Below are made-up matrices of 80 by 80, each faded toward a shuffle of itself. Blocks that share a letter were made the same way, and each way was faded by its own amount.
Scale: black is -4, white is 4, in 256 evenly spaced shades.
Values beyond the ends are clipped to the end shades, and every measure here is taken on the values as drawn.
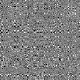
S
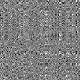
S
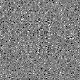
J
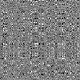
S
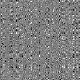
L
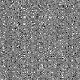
J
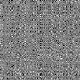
S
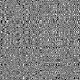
S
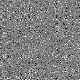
J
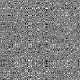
S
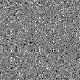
J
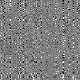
L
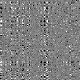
L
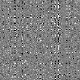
L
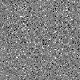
J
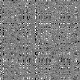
L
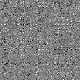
J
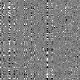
L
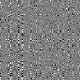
L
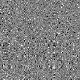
J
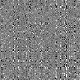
L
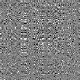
S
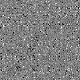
J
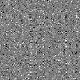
J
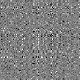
S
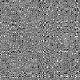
S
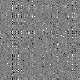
L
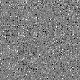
J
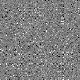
J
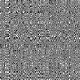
S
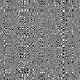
L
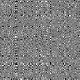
S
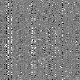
L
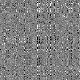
L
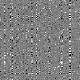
L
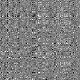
S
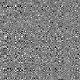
S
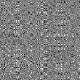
S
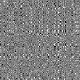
S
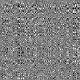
S
